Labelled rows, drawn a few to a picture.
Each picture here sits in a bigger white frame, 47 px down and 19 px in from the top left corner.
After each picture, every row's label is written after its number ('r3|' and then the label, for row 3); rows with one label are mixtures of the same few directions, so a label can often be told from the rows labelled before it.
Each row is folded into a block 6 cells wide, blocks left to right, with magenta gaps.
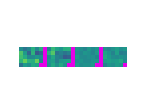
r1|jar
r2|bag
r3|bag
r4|jar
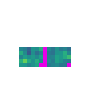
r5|jar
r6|bag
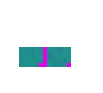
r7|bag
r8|jar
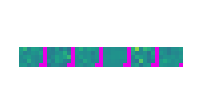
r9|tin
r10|bag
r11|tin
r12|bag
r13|tin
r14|jar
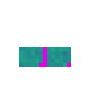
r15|jar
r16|tin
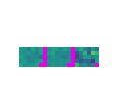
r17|bag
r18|bag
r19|jar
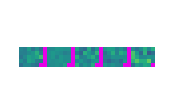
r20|bag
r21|tin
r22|bag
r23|jar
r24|jar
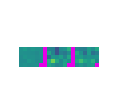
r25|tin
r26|jar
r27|jar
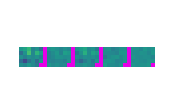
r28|jar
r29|jar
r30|jar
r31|jar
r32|bag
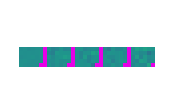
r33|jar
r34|bag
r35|tin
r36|tin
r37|tin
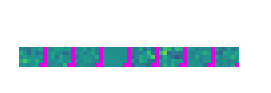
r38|jar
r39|tin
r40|bag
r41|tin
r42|bag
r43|bag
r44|tin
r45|bag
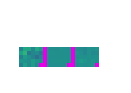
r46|bag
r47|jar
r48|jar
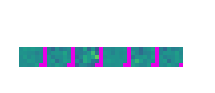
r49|tin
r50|tin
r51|bag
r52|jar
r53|jar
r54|tin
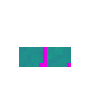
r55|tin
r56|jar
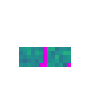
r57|jar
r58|tin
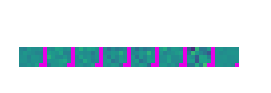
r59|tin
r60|jar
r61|tin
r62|tin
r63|tin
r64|tin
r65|tin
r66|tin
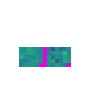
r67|jar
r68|tin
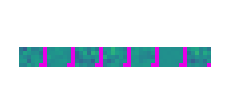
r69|tin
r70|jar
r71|jar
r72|jar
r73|bag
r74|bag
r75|jar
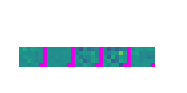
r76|tin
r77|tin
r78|tin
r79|tin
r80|bag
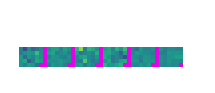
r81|tin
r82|bag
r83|tin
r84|bag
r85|tin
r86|bag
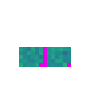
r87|bag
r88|tin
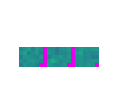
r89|bag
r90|jar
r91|bag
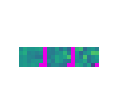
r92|bag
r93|bag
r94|tin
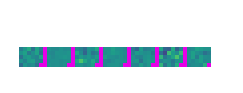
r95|bag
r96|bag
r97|jar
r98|jar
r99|tin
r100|bag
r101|tin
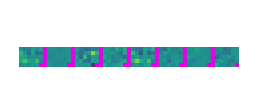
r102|jar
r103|jar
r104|tin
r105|bag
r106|jar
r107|tin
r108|jar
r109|jar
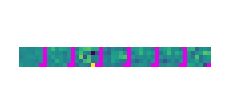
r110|jar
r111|tin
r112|tin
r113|bag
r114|jar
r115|jar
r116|tin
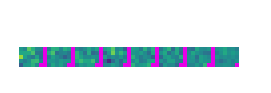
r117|jar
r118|bag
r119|jar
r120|jar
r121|bag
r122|bag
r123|tin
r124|jar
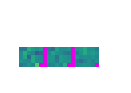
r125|tin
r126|tin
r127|jar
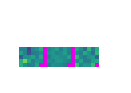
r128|jar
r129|bag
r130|bag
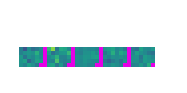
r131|tin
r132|tin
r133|bag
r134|jar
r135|tin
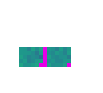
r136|bag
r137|bag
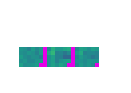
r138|bag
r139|bag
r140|bag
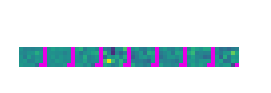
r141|tin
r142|tin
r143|tin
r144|jar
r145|jar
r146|jar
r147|bag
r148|tin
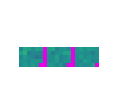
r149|bag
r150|tin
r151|tin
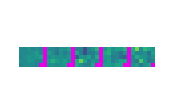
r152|bag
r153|jar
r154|jar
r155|bag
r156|tin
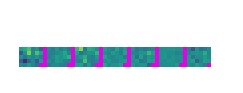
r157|jar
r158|bag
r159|tin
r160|bag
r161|tin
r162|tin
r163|tin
